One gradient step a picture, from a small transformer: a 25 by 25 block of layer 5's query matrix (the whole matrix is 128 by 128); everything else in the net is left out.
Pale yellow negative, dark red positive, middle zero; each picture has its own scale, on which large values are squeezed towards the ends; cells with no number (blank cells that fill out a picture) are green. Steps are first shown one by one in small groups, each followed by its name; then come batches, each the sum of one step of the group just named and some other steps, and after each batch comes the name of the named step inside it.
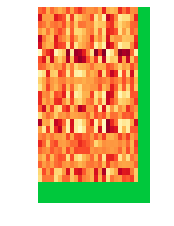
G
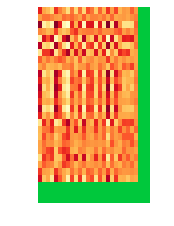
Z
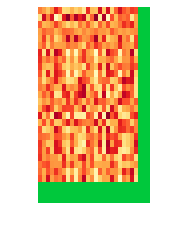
G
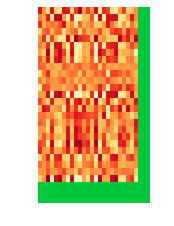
G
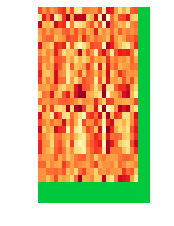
Z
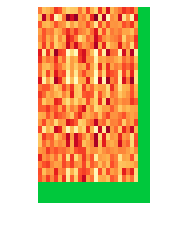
G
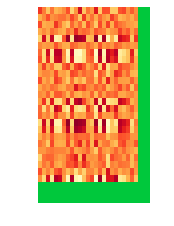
Z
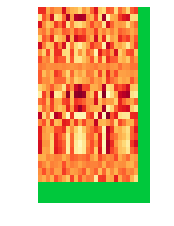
Z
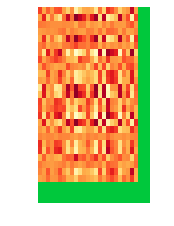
G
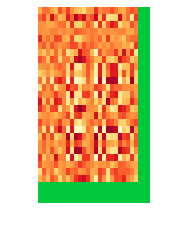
G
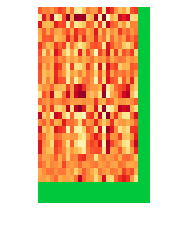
Z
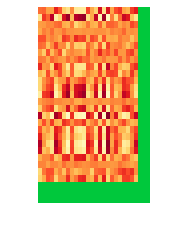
G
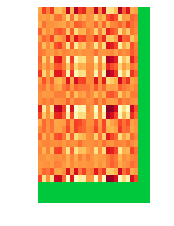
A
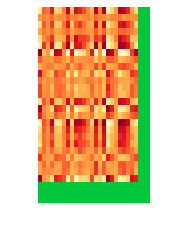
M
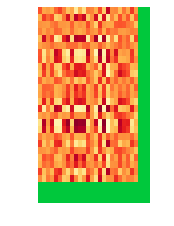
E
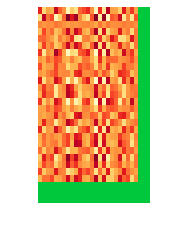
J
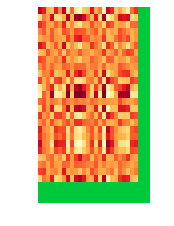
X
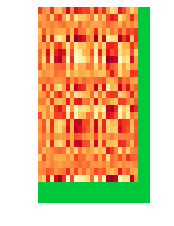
A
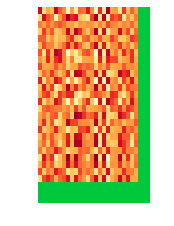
J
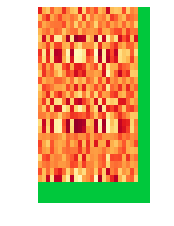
E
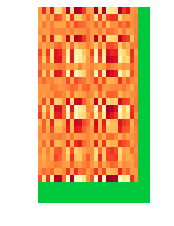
A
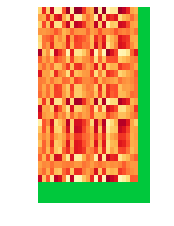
M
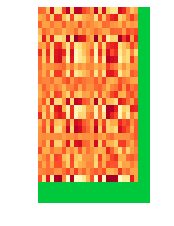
A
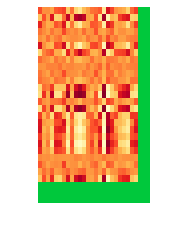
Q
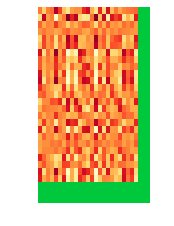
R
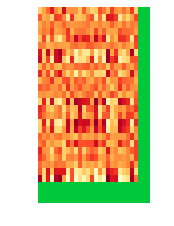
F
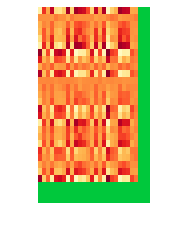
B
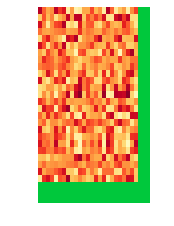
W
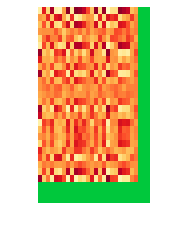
B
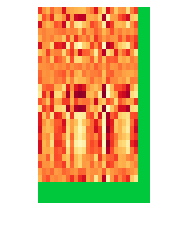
Q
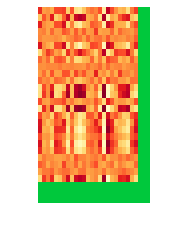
Q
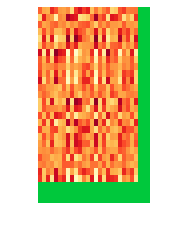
R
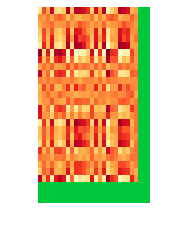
B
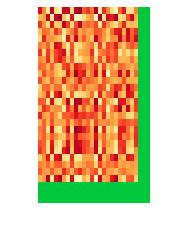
W
